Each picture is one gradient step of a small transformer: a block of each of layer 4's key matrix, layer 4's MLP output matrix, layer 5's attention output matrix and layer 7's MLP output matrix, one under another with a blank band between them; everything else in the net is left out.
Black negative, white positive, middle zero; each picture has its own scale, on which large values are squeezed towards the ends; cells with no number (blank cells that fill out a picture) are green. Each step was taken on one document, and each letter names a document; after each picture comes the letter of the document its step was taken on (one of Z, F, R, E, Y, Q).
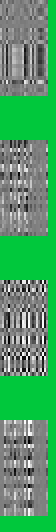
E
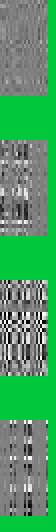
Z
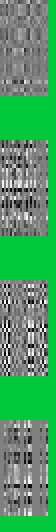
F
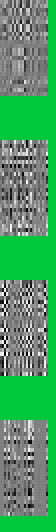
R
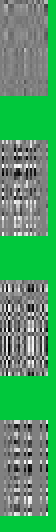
F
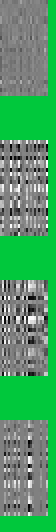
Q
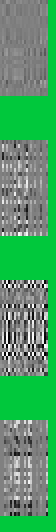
F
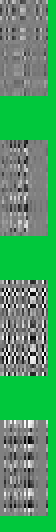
E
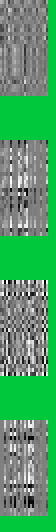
E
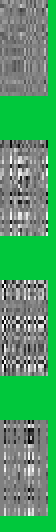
R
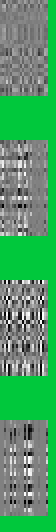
Z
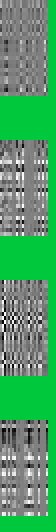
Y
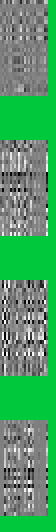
R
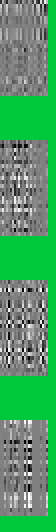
Z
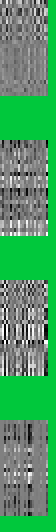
R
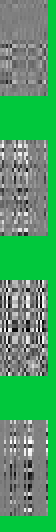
Z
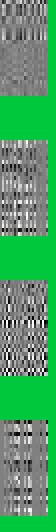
F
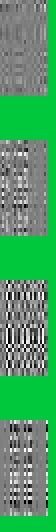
Z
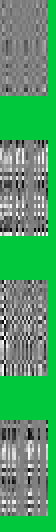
Y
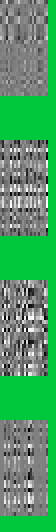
Q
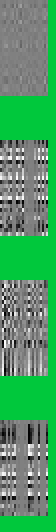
Y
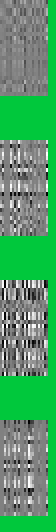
R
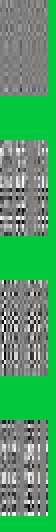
Y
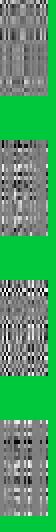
F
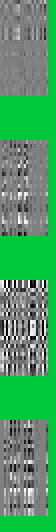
E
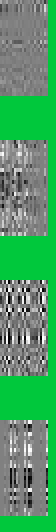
Z
